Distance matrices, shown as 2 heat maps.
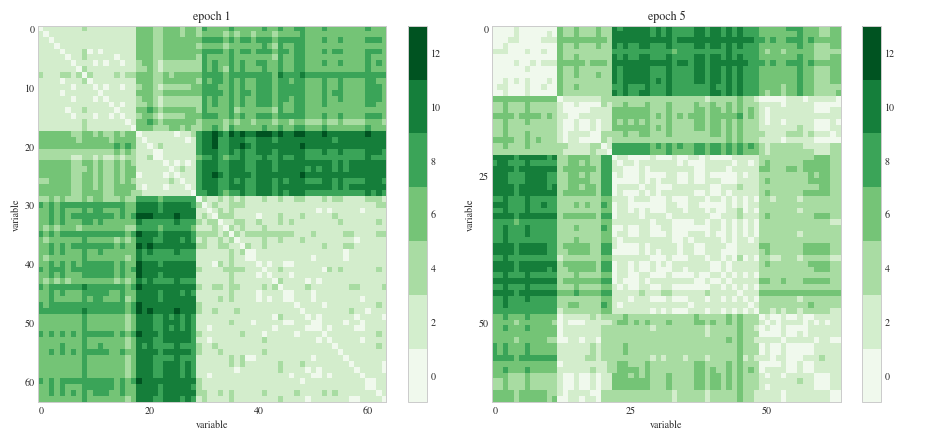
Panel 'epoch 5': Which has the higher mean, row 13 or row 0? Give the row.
0
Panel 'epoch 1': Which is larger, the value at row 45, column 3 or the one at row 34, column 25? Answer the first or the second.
the second
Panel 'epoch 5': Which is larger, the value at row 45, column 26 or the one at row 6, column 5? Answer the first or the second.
the first
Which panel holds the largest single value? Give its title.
epoch 1
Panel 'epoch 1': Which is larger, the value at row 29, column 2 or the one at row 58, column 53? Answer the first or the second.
the first
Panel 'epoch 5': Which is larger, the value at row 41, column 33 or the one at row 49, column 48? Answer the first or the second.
the second
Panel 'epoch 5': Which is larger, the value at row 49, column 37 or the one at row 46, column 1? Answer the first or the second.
the second
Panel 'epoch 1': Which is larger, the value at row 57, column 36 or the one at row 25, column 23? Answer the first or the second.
the first
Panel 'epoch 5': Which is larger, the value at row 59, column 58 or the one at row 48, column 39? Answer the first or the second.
the first
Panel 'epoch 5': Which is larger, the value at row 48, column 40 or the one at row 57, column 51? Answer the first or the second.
the first
